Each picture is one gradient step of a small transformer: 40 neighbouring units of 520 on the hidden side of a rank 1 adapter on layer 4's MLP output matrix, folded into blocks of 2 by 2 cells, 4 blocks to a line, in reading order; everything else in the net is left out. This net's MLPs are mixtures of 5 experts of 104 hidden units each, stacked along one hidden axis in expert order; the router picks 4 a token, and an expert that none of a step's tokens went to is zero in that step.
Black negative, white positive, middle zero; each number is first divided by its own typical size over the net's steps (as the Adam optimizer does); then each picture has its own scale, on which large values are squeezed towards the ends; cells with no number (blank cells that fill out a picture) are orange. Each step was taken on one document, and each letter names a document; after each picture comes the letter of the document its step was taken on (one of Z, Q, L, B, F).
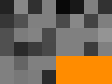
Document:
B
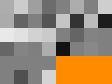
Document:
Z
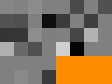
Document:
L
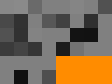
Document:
L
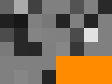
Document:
L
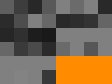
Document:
Z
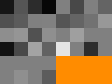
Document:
Z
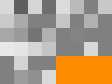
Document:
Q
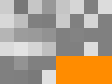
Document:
Q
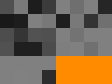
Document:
Z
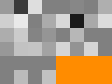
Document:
Z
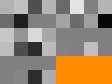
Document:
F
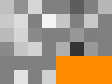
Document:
L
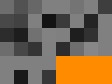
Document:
L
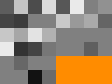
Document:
F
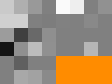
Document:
Q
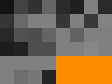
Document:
Q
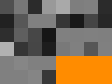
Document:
F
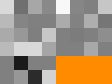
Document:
Q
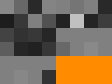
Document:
Z
